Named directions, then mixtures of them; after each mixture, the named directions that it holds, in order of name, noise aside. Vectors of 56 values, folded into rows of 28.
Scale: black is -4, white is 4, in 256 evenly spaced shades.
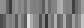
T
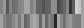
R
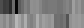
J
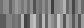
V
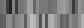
J, T, V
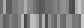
R, T, V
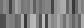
T, V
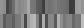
R, T, V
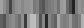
R, T, V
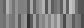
R, T, V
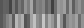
J, V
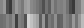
R, T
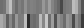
T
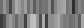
T, V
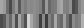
T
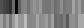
J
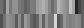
R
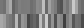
T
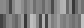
T, V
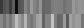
J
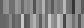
V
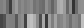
T, V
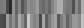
J, T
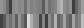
T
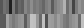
J, T, V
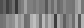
J, R, V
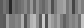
J, T, V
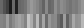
J, T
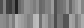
J, R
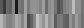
J, T
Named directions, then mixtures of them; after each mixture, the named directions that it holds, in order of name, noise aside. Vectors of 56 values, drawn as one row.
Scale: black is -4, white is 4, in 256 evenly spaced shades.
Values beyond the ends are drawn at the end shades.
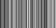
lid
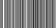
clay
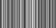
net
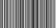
clay, lid, net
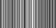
net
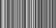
clay, net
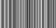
clay, lid, net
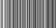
clay, lid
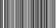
clay, lid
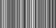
lid, net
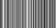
clay, lid, net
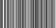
clay, lid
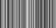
clay, lid, net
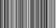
clay, lid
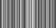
net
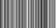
clay, lid, net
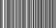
clay, net
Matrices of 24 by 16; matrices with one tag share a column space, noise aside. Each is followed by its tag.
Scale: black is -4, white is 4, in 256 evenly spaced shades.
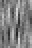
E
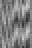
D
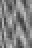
D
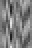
D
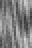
E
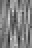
E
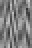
D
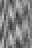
D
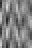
D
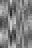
D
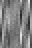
E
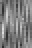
E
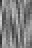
E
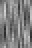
E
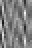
D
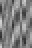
D
